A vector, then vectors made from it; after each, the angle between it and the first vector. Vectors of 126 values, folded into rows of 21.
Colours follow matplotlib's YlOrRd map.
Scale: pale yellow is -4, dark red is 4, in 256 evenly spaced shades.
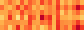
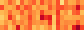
nearly parallel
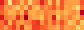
partly opposed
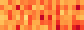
nearly parallel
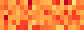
orthogonal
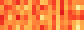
nearly opposite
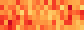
partly opposed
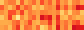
nearly parallel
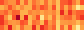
nearly opposite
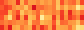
nearly opposite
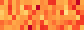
orthogonal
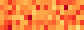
orthogonal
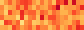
partly aligned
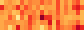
nearly parallel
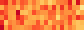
partly opposed
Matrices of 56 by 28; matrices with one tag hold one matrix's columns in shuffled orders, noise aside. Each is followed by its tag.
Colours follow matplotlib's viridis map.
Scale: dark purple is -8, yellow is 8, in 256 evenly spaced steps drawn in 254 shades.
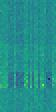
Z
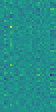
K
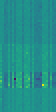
Z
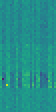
Z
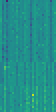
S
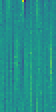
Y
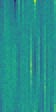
Y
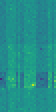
Z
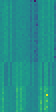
S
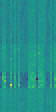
Z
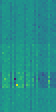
Z
